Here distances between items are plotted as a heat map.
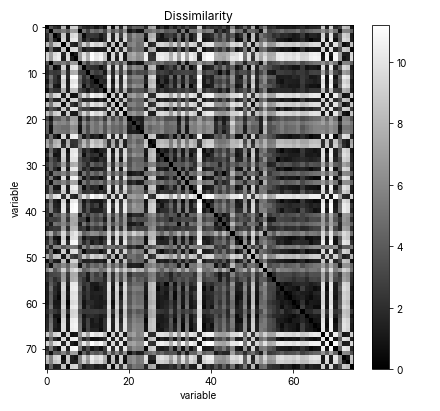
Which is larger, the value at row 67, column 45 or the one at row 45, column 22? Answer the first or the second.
the first
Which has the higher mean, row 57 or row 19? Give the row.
19
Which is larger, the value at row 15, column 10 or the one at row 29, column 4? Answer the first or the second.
the second
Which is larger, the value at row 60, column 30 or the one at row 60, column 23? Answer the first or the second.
the second
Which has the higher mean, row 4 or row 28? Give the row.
4
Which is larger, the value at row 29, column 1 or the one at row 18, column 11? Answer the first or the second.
the first
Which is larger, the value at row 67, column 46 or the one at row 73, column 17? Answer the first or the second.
the first
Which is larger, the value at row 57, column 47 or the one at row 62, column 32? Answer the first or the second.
the second
